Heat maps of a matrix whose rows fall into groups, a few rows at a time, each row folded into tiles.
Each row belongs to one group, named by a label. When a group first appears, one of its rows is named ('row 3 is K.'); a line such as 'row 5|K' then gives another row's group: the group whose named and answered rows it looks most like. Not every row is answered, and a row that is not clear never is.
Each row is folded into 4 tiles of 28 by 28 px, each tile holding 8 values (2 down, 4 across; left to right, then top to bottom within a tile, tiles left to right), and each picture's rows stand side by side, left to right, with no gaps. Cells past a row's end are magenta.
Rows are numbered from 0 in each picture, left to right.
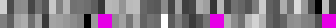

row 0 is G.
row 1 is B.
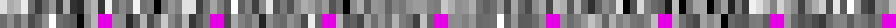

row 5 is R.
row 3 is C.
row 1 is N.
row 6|C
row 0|B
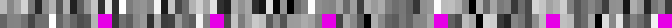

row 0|B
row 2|R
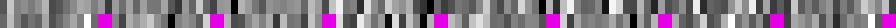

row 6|N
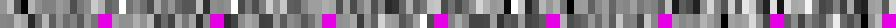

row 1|R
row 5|C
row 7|B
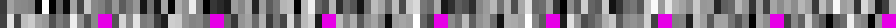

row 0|R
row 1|G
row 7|G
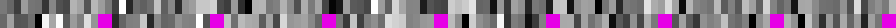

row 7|C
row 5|C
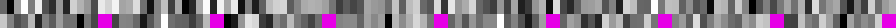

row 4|B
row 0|C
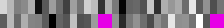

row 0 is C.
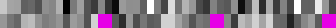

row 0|R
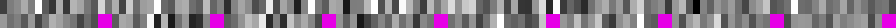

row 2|R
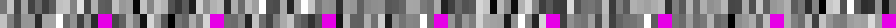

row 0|N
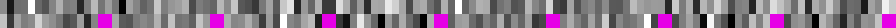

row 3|G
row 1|C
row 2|N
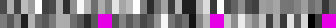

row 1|B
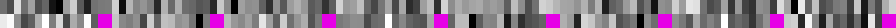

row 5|B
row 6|B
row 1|G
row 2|G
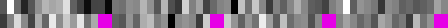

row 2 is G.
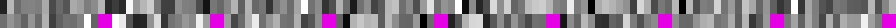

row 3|G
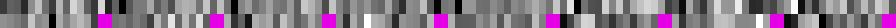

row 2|C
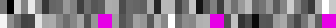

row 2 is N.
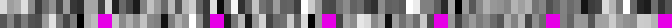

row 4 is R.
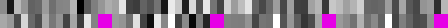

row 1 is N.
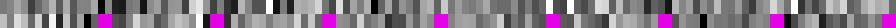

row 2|R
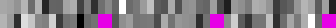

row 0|B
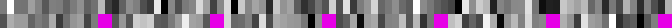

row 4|G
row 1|R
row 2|G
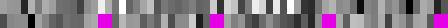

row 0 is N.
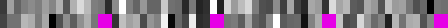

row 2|B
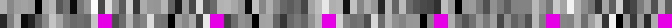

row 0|B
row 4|C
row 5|R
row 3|G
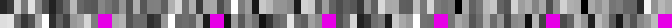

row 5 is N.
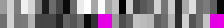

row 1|R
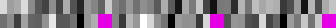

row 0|B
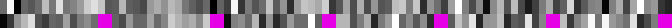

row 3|N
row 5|N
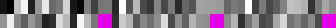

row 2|N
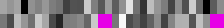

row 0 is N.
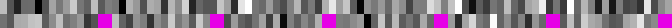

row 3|N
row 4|N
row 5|R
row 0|G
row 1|C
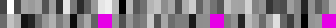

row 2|B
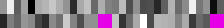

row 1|N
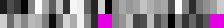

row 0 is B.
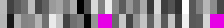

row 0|G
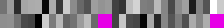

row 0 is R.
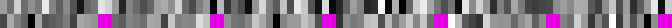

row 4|G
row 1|C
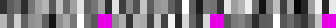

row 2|B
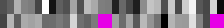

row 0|R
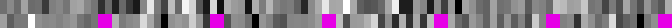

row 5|B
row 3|R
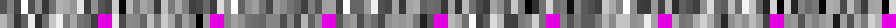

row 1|G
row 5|C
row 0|N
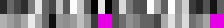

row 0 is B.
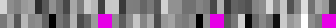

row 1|G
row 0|C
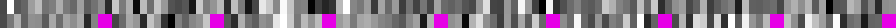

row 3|R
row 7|B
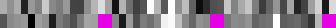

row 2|B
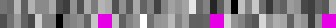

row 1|N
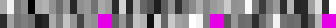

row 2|B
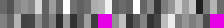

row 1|N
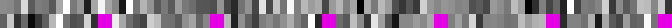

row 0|N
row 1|G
